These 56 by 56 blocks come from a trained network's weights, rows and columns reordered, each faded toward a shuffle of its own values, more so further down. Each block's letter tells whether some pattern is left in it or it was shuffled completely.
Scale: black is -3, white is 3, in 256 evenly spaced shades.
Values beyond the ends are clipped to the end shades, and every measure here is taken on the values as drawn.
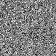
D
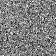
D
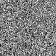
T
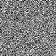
T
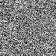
T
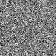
T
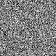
T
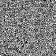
T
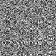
T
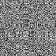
T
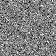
D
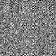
T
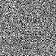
T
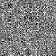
T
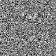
T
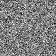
D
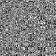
T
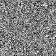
T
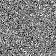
D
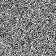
T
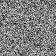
D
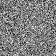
D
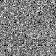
T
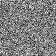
D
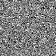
T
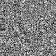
T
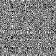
T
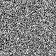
D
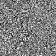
T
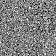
D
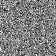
D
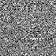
T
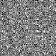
T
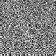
T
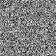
T
